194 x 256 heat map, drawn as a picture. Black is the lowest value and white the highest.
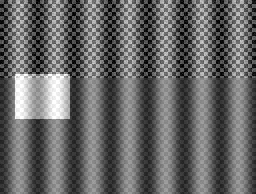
Seam: horizontal, 40% of the way down, the bottom part calmer. Stripes: upright, repeating 7 times. Odd patch: higher, in the middle left. Slope: none.
